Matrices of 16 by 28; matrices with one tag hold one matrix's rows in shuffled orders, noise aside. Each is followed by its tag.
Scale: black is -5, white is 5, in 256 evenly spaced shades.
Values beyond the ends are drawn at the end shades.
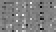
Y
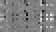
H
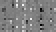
Y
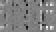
H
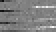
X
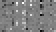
Y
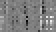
H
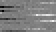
X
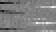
X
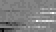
X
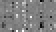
Y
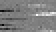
X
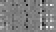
H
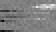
X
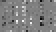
Y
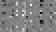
Y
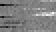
X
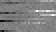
X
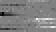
X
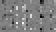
Y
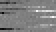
X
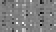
Y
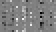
Y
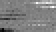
X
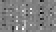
Y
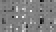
Y
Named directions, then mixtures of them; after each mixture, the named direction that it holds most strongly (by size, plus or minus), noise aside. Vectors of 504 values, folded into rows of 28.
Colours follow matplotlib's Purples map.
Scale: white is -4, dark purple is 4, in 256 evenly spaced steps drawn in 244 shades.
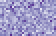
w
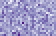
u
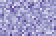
w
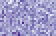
u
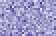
w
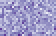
w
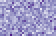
w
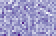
u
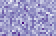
u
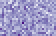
u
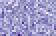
u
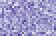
w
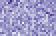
u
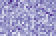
u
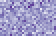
w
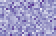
w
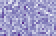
u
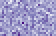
u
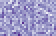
u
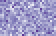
w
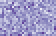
w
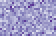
w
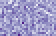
u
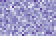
w
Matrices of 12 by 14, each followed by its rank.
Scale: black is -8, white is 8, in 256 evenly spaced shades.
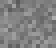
full rank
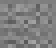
two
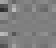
one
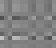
one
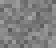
full rank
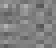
two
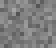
full rank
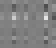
one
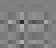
one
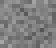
full rank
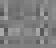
two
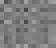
two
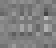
two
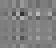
one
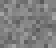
full rank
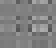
one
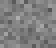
full rank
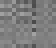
two
